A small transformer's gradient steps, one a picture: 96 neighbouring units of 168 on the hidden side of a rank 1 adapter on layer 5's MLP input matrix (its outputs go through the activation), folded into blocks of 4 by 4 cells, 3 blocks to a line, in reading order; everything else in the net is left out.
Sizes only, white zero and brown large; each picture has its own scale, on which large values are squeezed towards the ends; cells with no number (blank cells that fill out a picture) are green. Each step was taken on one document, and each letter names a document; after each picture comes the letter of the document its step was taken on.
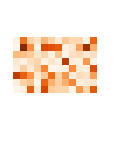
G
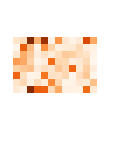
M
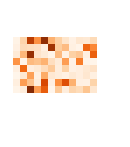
M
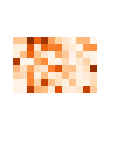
M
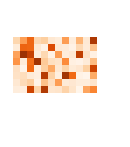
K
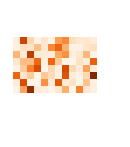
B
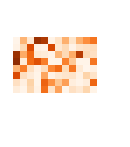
K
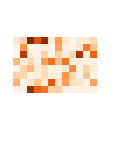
M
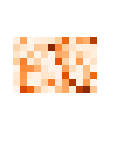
B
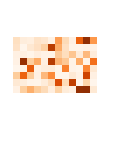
B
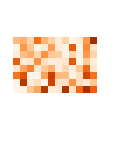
G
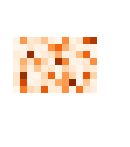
B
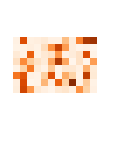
B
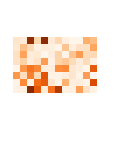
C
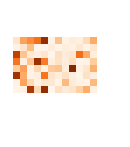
K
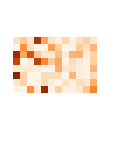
K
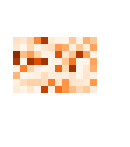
K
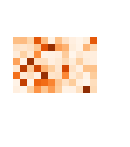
C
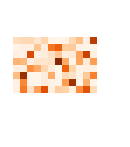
B
